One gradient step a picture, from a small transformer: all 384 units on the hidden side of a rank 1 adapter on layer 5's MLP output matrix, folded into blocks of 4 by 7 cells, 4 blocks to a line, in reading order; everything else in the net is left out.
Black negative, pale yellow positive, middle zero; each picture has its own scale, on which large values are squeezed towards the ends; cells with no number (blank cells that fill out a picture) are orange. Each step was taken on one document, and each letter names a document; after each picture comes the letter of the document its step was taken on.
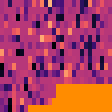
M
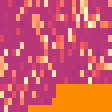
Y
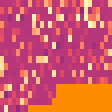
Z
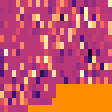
Y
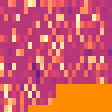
M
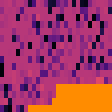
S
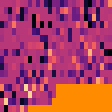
Z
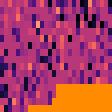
S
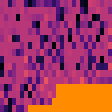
S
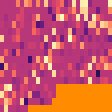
Y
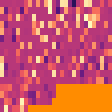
Z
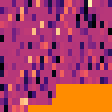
Z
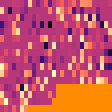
Z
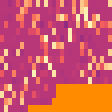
Y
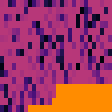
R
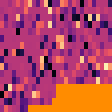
Y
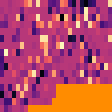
Y
